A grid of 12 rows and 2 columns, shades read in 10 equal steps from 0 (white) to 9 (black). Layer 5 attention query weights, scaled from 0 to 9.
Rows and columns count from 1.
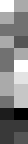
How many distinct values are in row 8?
2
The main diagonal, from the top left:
0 5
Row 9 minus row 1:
5 -1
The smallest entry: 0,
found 2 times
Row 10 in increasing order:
8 9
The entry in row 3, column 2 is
5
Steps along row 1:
up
